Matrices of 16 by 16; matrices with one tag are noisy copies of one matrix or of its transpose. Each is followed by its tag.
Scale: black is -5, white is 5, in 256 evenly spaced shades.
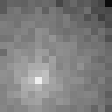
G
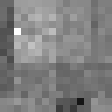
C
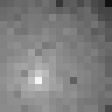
G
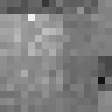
C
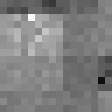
C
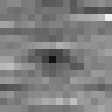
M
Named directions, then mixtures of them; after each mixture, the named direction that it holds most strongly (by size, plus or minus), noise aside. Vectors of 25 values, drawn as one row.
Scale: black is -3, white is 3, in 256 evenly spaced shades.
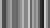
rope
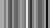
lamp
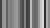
rope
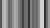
rope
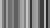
lamp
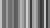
lamp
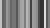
rope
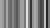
lamp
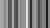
lamp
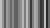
lamp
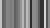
rope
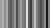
lamp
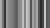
rope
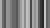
rope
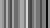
lamp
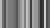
rope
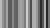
lamp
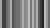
rope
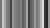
rope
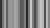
lamp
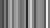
lamp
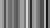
lamp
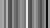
lamp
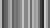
rope
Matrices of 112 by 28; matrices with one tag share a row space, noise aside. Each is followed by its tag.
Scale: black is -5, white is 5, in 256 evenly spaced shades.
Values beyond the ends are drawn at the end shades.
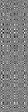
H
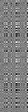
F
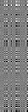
F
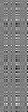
F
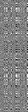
F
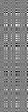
F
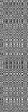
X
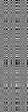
F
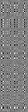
H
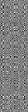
H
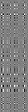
H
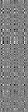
H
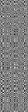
H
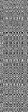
X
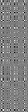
H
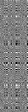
F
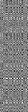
X
